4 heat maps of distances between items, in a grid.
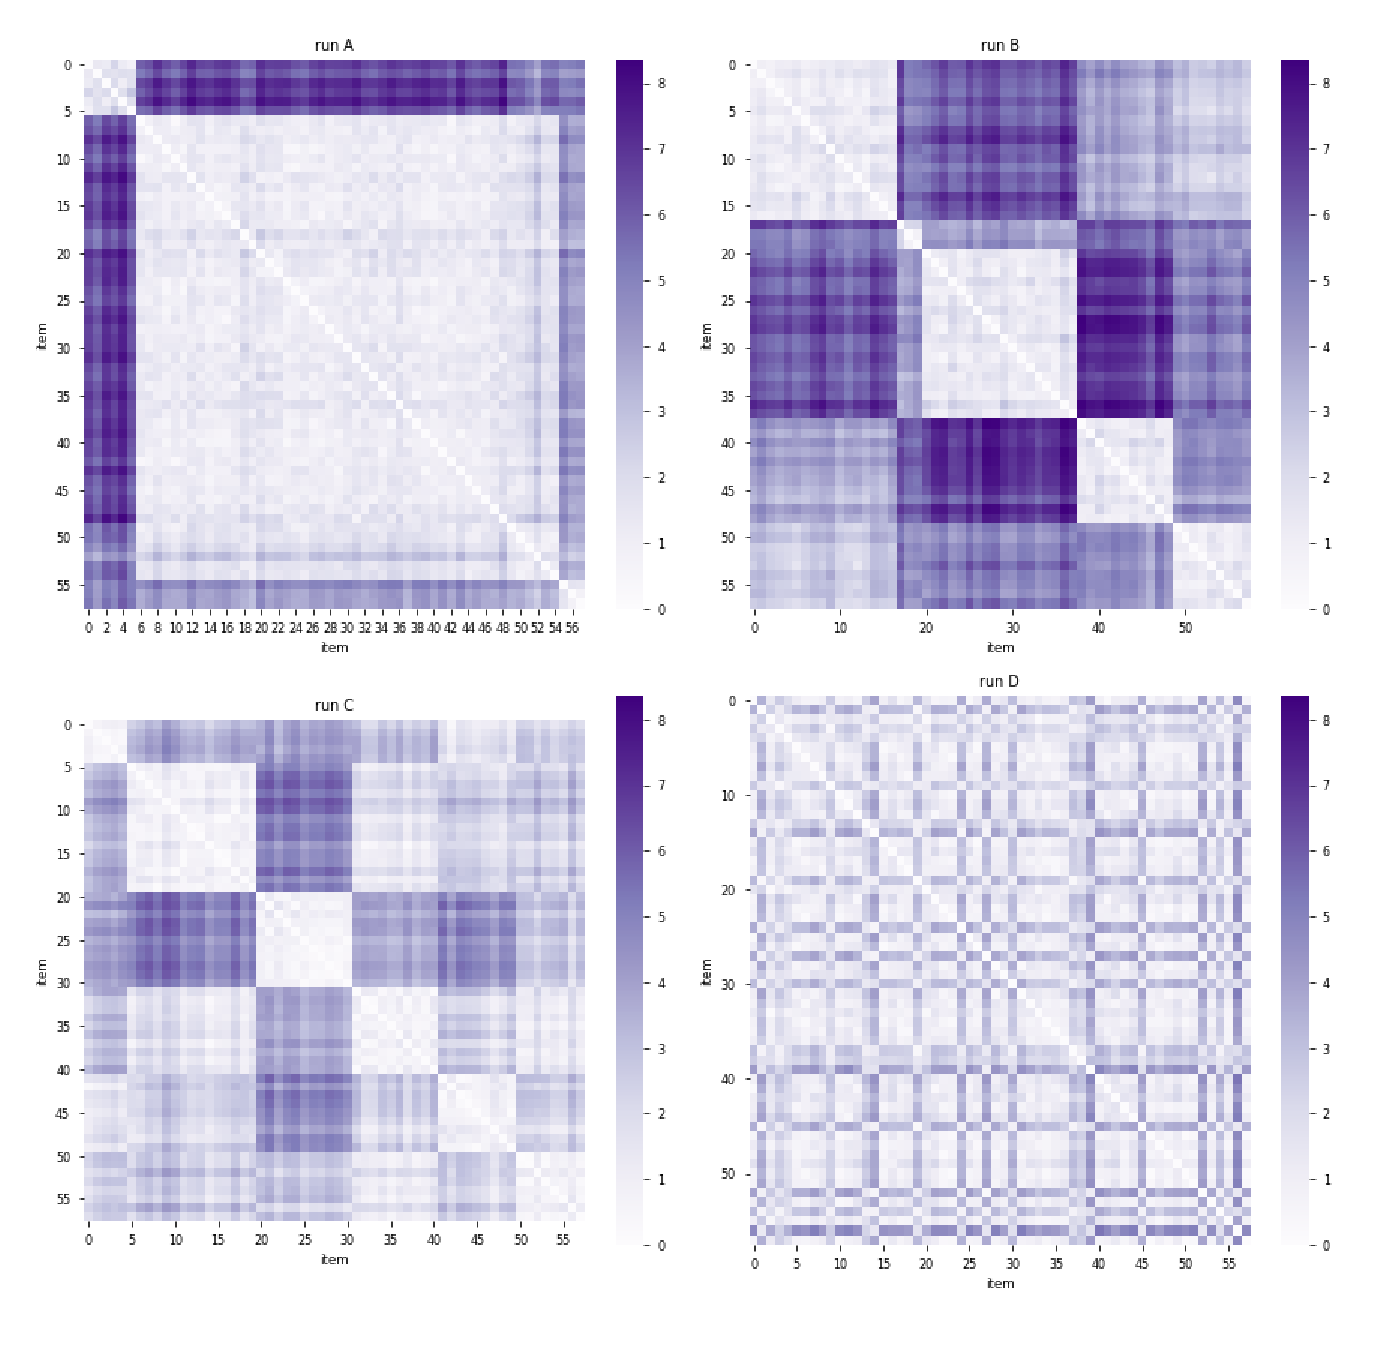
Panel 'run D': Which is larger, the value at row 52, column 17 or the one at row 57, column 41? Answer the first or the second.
the first
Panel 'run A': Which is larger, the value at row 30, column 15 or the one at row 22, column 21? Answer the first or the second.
the first
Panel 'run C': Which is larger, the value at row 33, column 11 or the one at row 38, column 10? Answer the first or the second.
the second
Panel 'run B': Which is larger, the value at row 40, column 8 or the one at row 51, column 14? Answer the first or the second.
the first
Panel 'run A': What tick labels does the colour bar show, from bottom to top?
0, 1, 2, 3, 4, 5, 6, 7, 8
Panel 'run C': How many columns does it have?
58
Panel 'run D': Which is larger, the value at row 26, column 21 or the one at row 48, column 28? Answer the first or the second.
the first
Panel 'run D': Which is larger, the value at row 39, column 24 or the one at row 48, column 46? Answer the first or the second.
the first
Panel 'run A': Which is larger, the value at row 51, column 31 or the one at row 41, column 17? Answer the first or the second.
the first
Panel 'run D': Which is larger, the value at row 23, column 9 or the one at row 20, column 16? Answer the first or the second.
the first
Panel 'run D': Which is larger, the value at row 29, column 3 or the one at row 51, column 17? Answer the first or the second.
the first
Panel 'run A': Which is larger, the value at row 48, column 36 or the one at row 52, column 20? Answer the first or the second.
the second
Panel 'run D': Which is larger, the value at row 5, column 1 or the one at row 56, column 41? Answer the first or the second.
the second
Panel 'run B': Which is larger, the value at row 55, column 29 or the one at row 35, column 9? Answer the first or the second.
the second
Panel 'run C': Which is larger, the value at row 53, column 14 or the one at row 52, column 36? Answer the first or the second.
the second
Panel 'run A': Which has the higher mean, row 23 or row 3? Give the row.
3
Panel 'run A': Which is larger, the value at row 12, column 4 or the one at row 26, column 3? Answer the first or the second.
the first
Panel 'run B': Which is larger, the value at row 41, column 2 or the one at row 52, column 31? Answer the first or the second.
the second
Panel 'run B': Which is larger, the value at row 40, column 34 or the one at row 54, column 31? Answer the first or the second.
the first
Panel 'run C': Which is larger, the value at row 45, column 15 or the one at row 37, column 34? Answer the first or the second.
the first
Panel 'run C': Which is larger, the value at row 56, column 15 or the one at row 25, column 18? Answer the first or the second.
the second
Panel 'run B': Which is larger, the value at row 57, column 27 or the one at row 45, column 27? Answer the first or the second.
the second
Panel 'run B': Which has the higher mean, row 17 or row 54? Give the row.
17
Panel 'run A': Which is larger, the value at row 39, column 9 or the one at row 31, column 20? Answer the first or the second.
the second
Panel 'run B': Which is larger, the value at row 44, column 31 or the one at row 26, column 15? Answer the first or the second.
the first
